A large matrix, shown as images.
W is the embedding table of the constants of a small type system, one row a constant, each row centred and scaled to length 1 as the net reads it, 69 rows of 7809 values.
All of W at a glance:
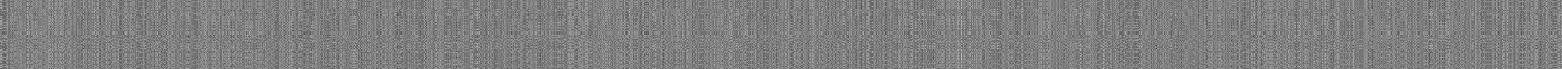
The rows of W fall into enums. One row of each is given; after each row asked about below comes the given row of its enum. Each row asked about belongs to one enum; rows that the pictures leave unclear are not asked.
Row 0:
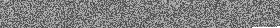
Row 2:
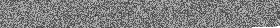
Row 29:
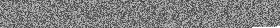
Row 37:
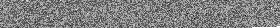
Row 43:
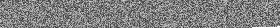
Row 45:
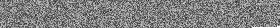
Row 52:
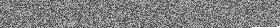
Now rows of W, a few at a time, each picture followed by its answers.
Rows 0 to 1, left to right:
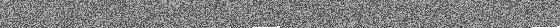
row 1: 52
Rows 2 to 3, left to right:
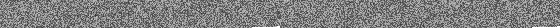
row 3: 0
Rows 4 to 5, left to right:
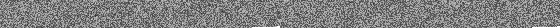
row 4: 2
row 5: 0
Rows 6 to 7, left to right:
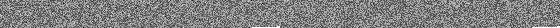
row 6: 52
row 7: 0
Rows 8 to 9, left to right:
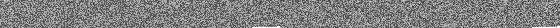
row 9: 43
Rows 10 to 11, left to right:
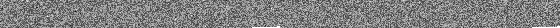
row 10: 37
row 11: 43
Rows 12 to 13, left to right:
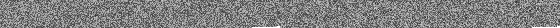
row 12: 2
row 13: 45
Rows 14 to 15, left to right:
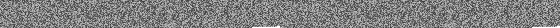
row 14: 29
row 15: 29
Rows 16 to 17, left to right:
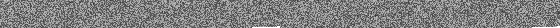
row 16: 0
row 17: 2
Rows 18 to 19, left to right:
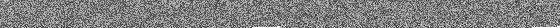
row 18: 0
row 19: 45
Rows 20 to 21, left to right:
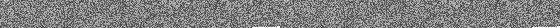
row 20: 0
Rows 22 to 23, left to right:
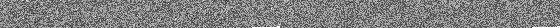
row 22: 37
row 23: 0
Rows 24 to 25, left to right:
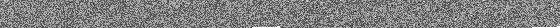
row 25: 37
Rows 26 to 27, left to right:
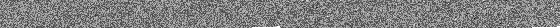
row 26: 2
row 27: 37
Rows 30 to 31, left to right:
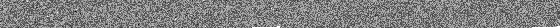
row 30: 37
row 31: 2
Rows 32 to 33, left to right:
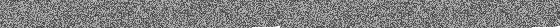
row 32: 2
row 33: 2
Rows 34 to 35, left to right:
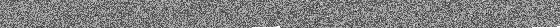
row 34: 2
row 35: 37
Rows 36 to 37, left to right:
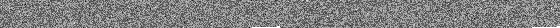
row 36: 52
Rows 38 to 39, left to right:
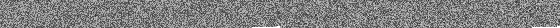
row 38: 2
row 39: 45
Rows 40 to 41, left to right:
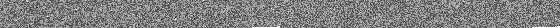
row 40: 37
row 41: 0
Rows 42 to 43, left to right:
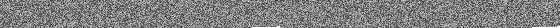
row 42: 52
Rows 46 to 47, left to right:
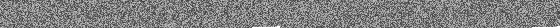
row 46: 29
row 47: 2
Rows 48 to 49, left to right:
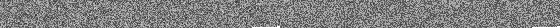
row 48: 45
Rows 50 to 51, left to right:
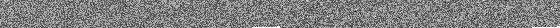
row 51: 37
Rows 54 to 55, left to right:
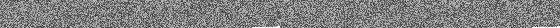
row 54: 2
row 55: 0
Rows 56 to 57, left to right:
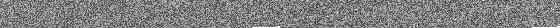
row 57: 37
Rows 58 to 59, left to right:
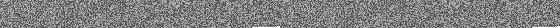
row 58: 0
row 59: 0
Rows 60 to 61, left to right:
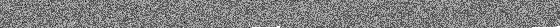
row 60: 52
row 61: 2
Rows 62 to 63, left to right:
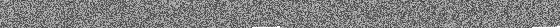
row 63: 29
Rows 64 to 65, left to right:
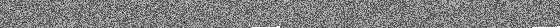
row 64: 52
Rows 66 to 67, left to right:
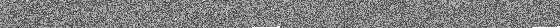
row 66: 37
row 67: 0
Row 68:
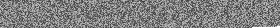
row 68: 29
